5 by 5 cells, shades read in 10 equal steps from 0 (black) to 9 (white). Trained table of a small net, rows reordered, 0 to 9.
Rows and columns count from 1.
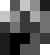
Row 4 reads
1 0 0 3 2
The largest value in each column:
9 5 7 6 9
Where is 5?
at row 1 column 4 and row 2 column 2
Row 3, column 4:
2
